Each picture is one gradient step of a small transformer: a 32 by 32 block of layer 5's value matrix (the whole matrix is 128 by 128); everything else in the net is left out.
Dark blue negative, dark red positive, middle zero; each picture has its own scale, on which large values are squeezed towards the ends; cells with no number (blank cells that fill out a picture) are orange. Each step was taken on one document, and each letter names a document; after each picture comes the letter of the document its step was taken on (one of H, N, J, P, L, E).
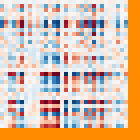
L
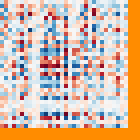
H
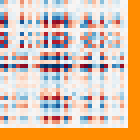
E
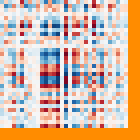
L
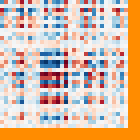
H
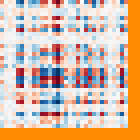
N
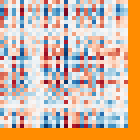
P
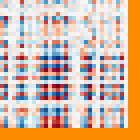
E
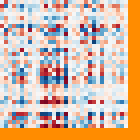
L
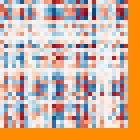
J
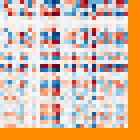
N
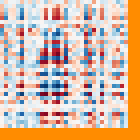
J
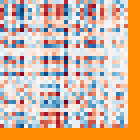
J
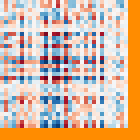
H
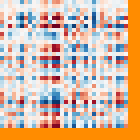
N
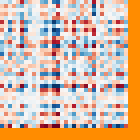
N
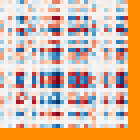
N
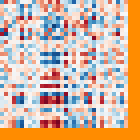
L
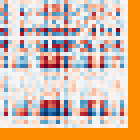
L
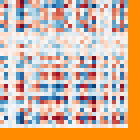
J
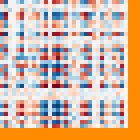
E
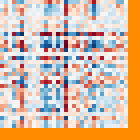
P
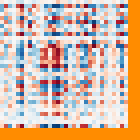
J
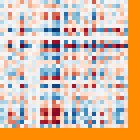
N
